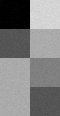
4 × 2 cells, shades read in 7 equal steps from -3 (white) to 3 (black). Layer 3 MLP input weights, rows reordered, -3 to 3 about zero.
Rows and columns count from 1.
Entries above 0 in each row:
1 1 0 1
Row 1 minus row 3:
4 -2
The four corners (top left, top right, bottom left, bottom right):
3 -2 -1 1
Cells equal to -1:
3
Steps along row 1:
down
